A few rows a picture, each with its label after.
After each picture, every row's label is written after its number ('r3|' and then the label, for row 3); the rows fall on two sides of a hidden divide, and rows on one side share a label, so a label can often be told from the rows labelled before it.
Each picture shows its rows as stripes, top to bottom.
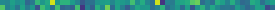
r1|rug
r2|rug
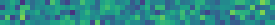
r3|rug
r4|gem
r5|rug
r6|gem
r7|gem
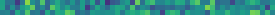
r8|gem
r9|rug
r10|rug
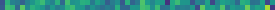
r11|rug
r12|rug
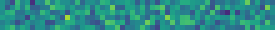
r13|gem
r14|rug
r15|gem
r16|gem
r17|gem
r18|rug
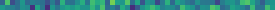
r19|gem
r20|gem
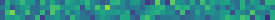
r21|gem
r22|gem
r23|gem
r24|rug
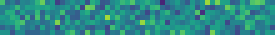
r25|rug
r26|rug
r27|gem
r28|rug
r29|rug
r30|gem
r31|gem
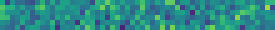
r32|gem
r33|rug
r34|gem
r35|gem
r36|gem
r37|gem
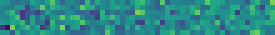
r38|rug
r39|gem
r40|gem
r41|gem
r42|rug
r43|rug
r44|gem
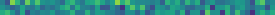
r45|rug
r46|rug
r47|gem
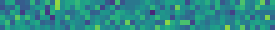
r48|rug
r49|rug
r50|gem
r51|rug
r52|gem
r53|rug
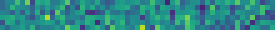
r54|rug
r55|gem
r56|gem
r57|gem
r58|gem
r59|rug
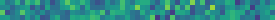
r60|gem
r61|gem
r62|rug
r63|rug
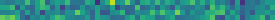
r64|gem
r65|gem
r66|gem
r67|rug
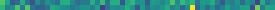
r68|gem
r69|rug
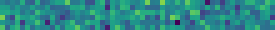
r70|gem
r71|gem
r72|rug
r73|rug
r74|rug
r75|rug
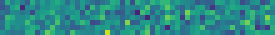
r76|gem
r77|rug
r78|gem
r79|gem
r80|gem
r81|rug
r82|rug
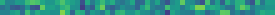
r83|rug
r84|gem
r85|rug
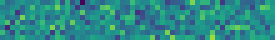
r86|rug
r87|rug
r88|gem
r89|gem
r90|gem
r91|rug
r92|gem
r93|gem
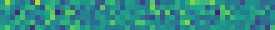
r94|gem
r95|gem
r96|gem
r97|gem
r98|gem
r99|gem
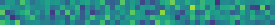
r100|gem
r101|rug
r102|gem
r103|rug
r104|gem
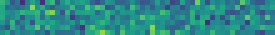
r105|gem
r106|rug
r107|gem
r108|rug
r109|rug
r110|rug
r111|gem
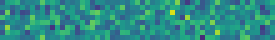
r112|gem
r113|gem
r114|gem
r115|rug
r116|rug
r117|gem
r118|gem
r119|gem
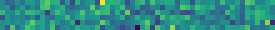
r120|gem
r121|gem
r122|rug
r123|gem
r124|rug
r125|rug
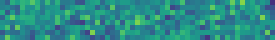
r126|rug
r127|gem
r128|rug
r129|rug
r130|rug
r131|gem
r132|gem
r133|gem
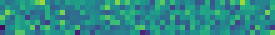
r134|rug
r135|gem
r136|gem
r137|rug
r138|rug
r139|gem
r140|gem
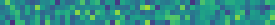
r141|gem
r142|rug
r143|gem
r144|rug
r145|rug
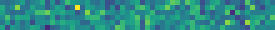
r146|gem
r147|gem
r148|rug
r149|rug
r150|gem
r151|rug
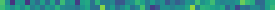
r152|gem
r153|gem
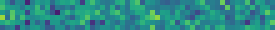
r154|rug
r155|rug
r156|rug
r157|rug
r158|gem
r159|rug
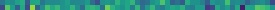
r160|gem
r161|rug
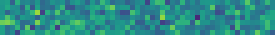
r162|gem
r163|gem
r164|rug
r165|gem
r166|rug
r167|gem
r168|rug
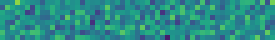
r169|rug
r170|gem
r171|gem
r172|rug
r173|rug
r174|rug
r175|rug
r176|rug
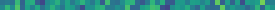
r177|rug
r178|rug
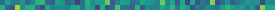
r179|gem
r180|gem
